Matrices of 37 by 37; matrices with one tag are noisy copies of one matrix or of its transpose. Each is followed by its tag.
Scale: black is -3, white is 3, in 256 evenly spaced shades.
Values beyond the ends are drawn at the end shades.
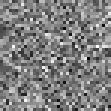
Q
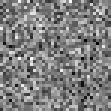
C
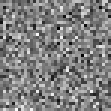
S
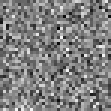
S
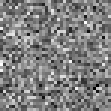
C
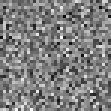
S
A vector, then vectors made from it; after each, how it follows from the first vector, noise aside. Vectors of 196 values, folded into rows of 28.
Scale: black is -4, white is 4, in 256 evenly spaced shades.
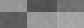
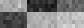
scaled up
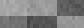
reversed
